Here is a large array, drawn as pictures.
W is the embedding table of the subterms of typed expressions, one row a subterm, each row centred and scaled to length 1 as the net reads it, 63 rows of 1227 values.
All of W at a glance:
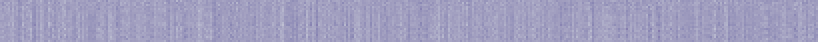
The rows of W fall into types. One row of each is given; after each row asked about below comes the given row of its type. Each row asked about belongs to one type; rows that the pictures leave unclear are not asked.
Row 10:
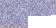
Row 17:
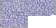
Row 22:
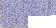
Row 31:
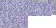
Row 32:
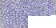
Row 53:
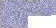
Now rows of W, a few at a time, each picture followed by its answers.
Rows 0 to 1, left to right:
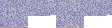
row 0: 10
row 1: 17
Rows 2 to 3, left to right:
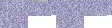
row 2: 31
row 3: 22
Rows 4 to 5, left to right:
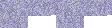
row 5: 31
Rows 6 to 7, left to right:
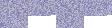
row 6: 17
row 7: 22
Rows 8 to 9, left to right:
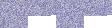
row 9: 53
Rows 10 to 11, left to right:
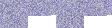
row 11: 22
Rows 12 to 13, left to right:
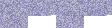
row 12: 10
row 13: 17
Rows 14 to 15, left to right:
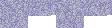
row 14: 22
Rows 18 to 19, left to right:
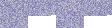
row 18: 22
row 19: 17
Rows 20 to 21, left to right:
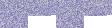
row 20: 53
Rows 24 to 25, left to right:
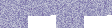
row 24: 32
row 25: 22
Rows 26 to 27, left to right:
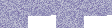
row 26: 17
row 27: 53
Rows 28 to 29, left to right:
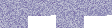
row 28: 32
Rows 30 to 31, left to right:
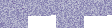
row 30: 17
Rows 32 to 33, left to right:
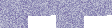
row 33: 10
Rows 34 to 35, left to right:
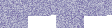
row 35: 32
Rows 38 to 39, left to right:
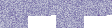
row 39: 32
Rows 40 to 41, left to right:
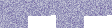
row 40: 10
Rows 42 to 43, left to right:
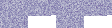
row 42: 31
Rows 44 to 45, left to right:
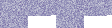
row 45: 32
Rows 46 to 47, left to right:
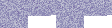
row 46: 17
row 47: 53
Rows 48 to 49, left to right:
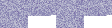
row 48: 17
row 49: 32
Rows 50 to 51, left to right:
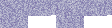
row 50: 22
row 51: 31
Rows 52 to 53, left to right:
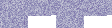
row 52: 31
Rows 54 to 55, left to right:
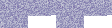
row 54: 53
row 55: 53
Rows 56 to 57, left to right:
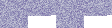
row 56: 53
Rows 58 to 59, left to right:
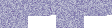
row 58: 22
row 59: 17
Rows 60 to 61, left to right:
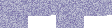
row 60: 17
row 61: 10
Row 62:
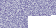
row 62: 32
